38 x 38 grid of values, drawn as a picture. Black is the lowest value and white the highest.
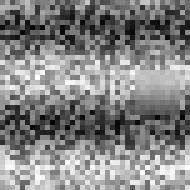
Stripes running across repeat 2 times from top to bottom. In the middle right lies a patch that is calmer than the rest. The middle right is the calmest part. No row or column stands out.
